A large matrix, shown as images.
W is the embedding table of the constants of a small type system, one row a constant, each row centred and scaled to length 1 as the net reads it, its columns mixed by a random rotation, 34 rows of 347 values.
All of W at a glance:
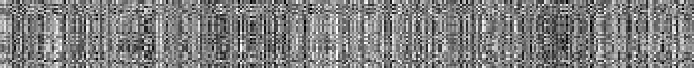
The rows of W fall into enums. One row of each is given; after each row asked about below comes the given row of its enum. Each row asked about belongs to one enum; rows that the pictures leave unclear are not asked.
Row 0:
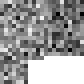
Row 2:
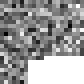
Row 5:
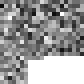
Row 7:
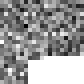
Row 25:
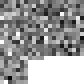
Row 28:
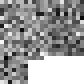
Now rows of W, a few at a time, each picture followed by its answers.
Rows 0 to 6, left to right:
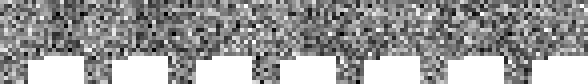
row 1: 0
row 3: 28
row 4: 2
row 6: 2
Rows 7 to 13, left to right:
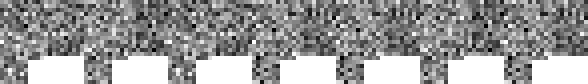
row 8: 0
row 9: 7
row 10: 28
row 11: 28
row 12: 0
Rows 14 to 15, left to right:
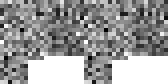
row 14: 28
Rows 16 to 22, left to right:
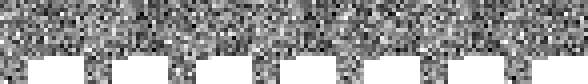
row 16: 25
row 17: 0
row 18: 7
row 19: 0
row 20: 5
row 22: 25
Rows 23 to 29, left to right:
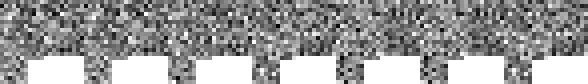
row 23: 5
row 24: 5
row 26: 7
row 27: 28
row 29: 7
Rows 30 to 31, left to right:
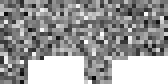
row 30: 2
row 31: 25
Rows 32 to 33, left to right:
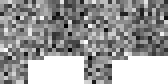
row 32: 0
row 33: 28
